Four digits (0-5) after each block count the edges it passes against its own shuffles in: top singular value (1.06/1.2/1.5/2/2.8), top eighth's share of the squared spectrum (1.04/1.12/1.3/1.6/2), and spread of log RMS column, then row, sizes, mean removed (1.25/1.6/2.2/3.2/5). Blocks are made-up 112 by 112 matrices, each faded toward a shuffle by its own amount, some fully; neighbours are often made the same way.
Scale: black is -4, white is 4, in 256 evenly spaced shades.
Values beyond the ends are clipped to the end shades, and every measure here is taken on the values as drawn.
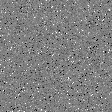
0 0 0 0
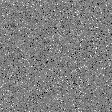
0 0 0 0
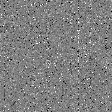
2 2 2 0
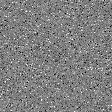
2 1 0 0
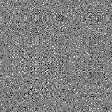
4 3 2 2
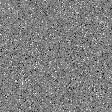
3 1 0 0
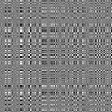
5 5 5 5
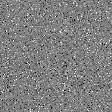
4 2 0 1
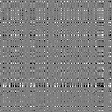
5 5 4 4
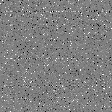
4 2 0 1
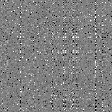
4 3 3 1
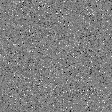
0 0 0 1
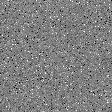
0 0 0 0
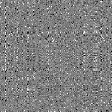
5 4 3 2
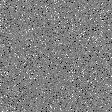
1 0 0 0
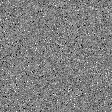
0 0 0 0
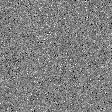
0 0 0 0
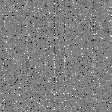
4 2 1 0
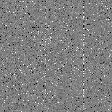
4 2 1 0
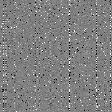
5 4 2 1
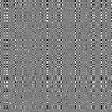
5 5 4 4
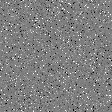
0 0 0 0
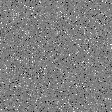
2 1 0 0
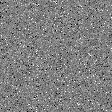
0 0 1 0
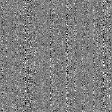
2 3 4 0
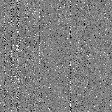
2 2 3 0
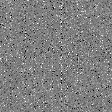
2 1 2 0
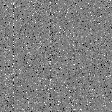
2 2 2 0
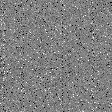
1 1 1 0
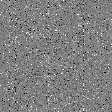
2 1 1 0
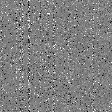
2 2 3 0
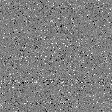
3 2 0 2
